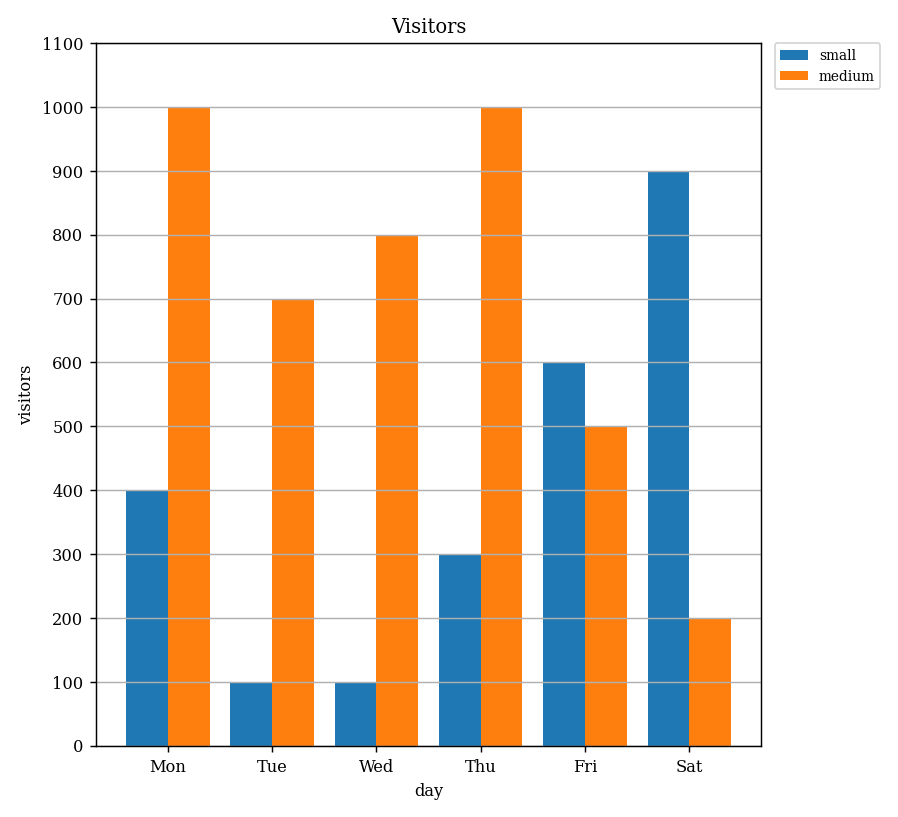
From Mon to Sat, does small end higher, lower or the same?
higher
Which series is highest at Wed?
medium
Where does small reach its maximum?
Sat
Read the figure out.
Title: Visitors
x-axis: day, ticks Mon Tue Wed Thu Fri Sat
y-axis: visitors, ticks 0 100 200 300 400 500 600 700 800 900 1000 1100
Legend: small, medium
Values:
small: 400 100 100 300 600 900
medium: 1000 700 800 1000 500 200
